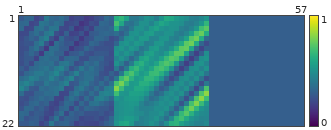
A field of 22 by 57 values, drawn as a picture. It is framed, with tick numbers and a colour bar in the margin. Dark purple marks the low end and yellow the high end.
The table splits into one row of 3 panels. Panel 1,1: low, slanting up to the right. Panel 1,2: middling, slanting up to the right, strong in contrast. Panel 1,3: low, flat.
